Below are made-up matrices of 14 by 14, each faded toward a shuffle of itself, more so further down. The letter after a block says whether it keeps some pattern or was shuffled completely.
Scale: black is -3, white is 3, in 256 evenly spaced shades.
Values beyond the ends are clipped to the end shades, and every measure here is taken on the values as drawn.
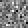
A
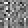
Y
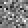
A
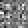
Y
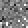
A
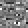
Y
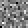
A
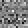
Y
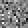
A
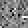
A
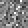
A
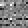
Y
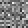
Y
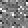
A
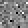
A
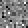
A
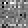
Y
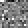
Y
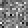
A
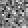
A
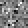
A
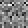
Y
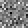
A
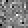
A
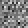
Y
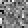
A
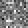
A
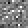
A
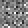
Y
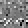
Y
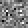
A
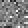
A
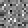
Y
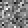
A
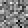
A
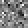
Y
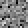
A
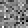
A
